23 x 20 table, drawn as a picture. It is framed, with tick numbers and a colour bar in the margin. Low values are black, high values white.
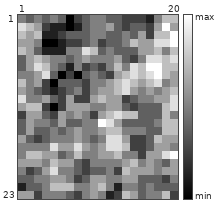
The top right is the ninth with the highest average. On average the colour sits 50% of the way up the scale. Neither half mirrors the other.
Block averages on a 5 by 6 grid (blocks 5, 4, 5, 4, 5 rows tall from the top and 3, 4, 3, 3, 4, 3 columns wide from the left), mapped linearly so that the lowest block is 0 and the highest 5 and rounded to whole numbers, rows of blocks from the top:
4 0 2 2 2 5 | 3 2 2 3 4 5 | 3 2 2 4 2 4 | 3 3 3 5 2 4 | 2 3 2 2 3 2
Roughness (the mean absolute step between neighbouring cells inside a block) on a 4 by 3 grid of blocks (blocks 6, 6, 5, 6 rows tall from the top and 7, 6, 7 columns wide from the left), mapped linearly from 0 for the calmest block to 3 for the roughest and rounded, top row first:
2 0 2 / 3 1 1 / 1 1 0 / 1 1 1
